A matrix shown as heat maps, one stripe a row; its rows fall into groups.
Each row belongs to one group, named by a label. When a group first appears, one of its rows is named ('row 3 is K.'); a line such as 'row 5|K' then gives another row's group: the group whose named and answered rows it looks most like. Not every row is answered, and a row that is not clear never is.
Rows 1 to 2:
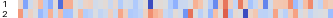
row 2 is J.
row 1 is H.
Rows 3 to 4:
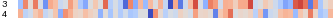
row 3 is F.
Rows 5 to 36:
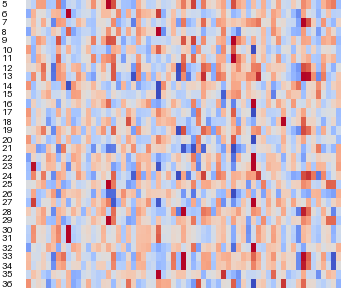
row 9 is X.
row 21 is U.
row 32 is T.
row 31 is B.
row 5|X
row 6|B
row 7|F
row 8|B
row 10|J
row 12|F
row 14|H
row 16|T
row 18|J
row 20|J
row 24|F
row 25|X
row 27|T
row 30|B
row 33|F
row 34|F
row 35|B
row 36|J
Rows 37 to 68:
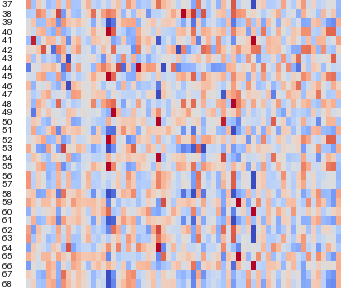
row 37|J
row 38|X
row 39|U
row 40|X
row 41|T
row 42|F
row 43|H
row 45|X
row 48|X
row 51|U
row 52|X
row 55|X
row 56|J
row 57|J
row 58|U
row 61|U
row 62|J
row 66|T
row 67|U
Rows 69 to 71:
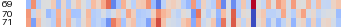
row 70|J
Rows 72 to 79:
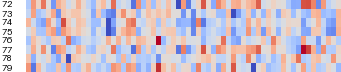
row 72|F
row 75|U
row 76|B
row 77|F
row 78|H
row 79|J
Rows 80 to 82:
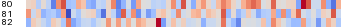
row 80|F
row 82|B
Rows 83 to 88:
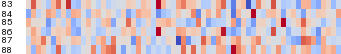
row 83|B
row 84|T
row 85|J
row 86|B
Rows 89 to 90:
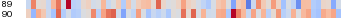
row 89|B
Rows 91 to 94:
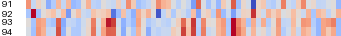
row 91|J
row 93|X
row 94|X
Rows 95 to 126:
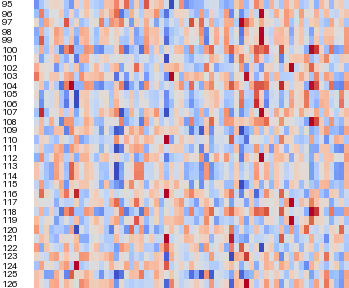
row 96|T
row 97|X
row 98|T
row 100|F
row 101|H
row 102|J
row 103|H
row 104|F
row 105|H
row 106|H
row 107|T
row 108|F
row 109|U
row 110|B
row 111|U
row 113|U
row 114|U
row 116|B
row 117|J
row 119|J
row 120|H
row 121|B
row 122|J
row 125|U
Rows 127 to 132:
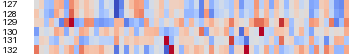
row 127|U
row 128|U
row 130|T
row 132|H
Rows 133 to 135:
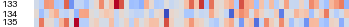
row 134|H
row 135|B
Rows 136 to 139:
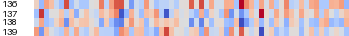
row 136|X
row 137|T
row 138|U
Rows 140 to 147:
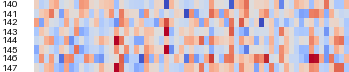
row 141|F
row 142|J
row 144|X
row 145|B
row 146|F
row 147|X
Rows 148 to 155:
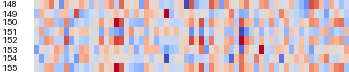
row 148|F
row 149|B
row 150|X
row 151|U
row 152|X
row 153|T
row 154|H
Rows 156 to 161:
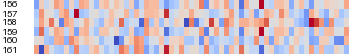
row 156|T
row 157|B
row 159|T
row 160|U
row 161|J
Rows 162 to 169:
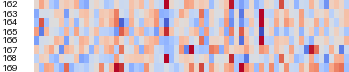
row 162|B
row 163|T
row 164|T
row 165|J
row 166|T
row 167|F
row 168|B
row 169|X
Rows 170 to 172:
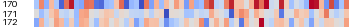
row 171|H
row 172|T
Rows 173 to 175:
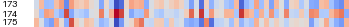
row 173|U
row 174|X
